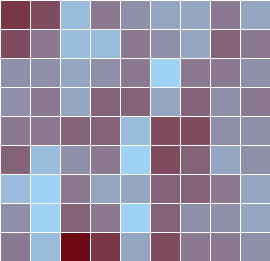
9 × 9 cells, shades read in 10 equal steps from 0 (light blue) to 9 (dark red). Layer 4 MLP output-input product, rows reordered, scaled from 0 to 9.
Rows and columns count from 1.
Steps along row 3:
same down up up down up same down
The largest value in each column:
7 6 9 7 5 6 6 5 4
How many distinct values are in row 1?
6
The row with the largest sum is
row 9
